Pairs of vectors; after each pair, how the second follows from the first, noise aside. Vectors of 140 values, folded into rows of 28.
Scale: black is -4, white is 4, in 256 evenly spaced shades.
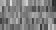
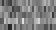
wrapped around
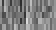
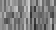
reversed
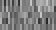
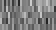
copied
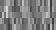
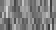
copied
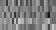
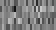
wrapped around
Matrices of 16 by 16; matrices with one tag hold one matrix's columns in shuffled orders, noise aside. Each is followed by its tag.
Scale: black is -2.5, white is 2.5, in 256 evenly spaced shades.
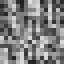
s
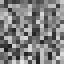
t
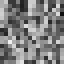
s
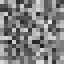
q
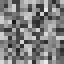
q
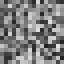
t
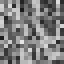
s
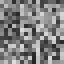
t
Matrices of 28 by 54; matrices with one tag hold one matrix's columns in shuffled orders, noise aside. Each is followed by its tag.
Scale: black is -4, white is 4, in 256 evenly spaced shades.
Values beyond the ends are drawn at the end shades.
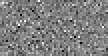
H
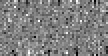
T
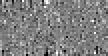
T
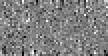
T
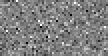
H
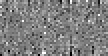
T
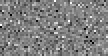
H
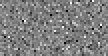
H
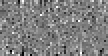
T
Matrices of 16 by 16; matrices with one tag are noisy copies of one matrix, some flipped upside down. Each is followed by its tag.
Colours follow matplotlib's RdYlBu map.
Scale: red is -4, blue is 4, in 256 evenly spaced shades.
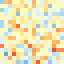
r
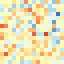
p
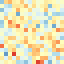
r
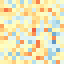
p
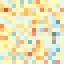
p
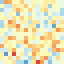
r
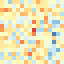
p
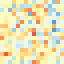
p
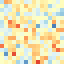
r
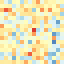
p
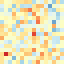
p
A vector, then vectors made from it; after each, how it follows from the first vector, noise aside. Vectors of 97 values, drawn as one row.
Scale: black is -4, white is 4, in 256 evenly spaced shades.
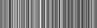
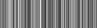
sign-scrambled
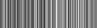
reversed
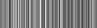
copied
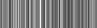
copied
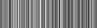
copied
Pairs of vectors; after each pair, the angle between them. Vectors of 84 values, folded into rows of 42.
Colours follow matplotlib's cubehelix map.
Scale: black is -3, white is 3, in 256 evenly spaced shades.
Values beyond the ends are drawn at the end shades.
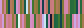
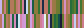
nearly parallel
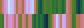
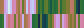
nearly parallel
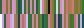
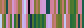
partly aligned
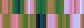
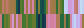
nearly parallel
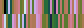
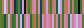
partly opposed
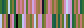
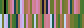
partly aligned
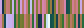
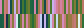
partly opposed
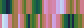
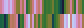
nearly opposite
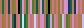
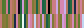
nearly parallel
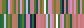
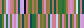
partly aligned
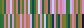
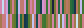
partly opposed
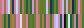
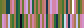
nearly opposite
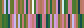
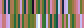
nearly opposite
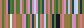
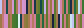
orthogonal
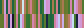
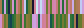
orthogonal
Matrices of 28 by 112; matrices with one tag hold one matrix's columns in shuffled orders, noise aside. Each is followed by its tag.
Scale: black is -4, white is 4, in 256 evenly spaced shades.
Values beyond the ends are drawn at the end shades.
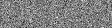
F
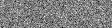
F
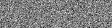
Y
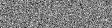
F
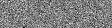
Y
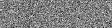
Y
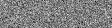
F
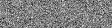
F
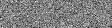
Y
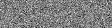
Y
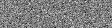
Y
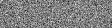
F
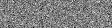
Y
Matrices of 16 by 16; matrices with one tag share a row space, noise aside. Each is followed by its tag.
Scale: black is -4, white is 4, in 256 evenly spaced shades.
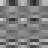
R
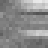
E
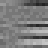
E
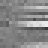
E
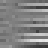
E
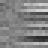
E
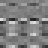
R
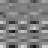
R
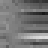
E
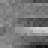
E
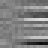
E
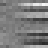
E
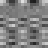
R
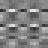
R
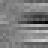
E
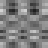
R
